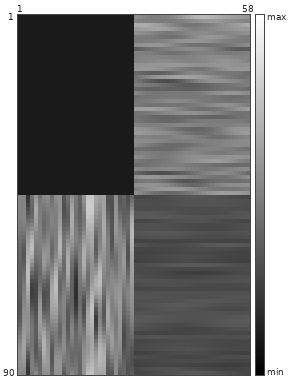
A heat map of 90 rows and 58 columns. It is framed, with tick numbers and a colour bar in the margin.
It is made of 2 by 2 panels. Panel 1,1: very low, flat. Panel 1,2: middling, streaked across. Panel 2,1: middling, streaked downward, strong in contrast. Panel 2,2: low, streaked across, faint in contrast.
